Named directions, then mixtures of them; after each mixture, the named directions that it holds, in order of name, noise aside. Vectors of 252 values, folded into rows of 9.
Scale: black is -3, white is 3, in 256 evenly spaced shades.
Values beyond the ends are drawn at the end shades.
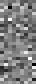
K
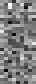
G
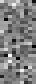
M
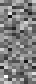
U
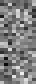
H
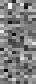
G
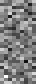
U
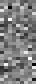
K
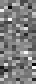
K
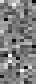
M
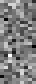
H, M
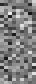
H, U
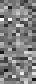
H, K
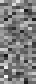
M, U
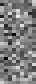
H, U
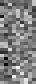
H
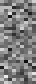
U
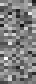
H, U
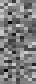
G, K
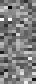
H, K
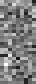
H, M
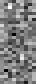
G, U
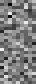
G, U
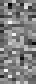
G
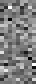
K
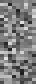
H, M
